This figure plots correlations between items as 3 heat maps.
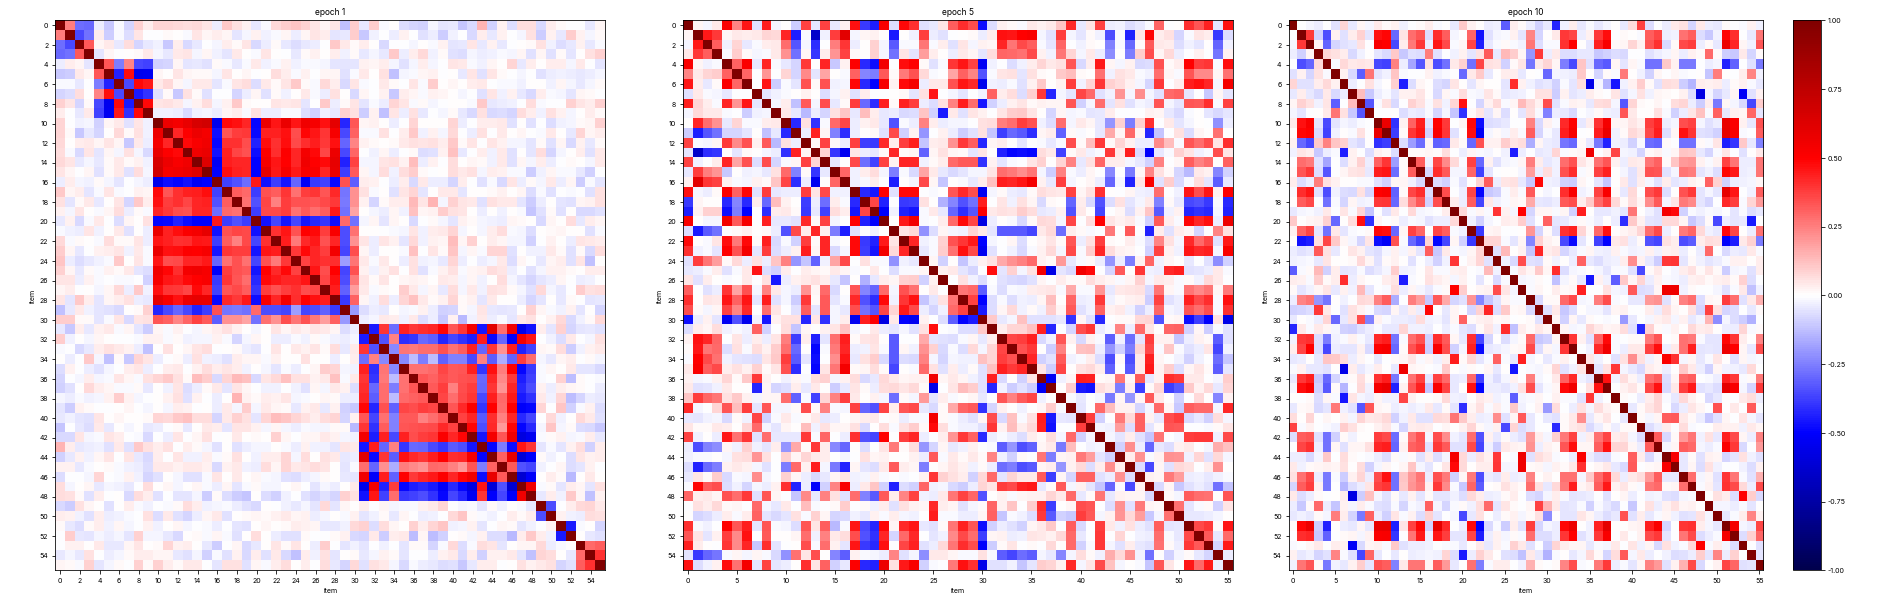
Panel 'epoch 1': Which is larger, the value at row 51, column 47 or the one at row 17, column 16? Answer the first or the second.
the first
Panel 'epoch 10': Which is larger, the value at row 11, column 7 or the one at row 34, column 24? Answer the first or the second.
the second
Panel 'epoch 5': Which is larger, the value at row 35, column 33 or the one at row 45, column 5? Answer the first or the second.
the first
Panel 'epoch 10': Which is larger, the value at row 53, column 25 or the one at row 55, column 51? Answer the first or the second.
the second
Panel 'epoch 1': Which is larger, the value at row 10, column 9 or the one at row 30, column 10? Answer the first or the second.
the second
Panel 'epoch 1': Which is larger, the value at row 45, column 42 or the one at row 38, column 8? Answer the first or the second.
the first
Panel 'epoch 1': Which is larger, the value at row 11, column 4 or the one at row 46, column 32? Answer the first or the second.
the first
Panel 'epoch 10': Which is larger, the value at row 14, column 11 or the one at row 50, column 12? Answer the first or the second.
the first
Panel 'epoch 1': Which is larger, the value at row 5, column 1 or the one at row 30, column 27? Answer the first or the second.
the second
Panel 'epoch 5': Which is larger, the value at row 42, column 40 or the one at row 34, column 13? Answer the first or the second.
the first
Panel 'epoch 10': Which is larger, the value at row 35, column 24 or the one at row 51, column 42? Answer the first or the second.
the second
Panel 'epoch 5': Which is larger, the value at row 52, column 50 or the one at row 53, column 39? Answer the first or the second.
the second
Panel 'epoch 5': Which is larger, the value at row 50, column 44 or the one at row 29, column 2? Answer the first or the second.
the first
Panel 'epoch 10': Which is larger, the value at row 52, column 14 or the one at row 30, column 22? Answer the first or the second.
the first
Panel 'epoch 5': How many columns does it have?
56
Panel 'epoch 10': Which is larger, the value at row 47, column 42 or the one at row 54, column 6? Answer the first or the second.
the first
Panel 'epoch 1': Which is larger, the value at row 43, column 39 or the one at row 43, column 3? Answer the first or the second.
the second
